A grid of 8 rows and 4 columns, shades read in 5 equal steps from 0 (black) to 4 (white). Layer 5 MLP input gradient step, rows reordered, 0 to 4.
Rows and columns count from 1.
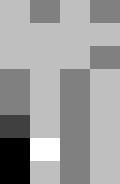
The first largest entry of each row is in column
1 1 1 2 2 2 2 2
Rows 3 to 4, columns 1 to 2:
3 3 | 2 3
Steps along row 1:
down up down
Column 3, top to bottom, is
3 3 3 2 2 2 2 2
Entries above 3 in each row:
0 0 0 0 0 0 1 0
